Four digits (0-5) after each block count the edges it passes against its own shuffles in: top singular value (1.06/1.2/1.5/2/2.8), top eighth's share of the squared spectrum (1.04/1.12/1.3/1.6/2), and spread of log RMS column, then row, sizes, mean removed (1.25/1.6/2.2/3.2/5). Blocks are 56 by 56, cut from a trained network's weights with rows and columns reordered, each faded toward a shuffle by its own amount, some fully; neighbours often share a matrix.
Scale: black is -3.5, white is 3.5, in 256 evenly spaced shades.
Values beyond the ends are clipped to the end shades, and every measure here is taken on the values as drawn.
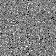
2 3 1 0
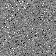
0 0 0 0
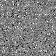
1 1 0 1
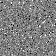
0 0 0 0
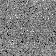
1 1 0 0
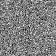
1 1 0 0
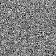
2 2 1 0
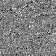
2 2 0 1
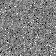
0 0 0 0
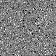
1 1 1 0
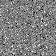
1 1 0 0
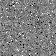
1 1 0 0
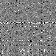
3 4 1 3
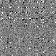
2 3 1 2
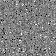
1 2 1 1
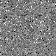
1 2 0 1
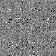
2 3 1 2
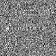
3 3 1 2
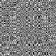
4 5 3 2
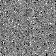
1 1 0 0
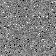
2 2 0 2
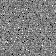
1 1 0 0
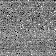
2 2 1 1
